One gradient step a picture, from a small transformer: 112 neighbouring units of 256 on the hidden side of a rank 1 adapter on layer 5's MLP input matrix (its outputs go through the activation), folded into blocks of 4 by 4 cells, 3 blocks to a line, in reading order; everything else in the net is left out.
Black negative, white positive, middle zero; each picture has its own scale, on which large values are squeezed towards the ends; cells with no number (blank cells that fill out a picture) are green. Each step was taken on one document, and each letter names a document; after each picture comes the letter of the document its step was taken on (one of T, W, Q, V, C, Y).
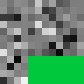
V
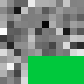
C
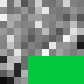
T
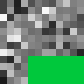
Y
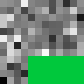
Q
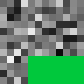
Y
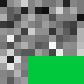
T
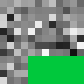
Y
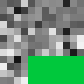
Y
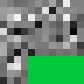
V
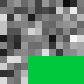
Q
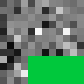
C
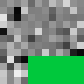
C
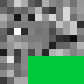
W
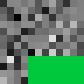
V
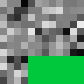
C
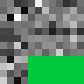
Q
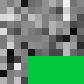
V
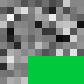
Y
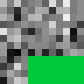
V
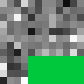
Q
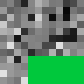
V
